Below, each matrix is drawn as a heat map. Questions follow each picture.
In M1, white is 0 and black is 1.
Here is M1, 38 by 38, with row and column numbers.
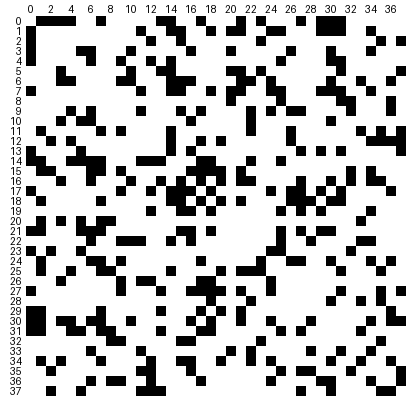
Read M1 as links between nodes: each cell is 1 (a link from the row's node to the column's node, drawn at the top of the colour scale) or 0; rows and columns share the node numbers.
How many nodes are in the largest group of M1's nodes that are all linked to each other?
5
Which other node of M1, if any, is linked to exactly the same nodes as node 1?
node 7
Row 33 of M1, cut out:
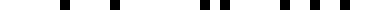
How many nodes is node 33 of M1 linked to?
7
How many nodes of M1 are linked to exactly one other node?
0
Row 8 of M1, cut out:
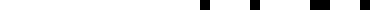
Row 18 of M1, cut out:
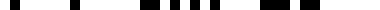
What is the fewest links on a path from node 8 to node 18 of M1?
2
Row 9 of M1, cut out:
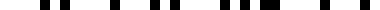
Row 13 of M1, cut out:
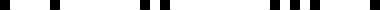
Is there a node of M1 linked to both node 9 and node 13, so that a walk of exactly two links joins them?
yes
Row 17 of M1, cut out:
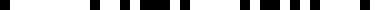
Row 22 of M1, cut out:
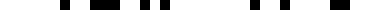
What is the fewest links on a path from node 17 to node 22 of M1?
2
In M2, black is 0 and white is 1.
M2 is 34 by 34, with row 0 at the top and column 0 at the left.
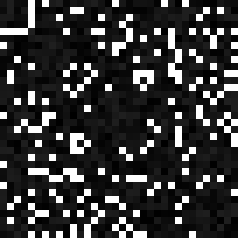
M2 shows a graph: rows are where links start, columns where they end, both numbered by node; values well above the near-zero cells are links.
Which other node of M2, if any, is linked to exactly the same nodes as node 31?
node 29
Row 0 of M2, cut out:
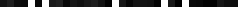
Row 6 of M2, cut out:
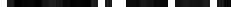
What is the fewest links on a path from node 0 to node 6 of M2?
1
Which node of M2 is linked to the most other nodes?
node 4
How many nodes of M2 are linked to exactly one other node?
1
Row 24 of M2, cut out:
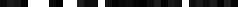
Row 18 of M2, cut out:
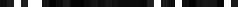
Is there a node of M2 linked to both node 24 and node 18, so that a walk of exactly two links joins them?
yes
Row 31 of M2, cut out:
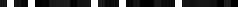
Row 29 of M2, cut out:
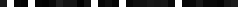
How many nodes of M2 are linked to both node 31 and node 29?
5
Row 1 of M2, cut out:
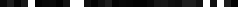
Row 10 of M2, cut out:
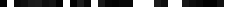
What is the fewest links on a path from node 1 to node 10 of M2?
1
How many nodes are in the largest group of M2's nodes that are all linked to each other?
3
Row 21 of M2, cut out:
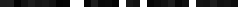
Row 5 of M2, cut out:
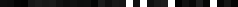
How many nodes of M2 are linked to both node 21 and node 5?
1
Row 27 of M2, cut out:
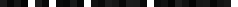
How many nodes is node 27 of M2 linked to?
5
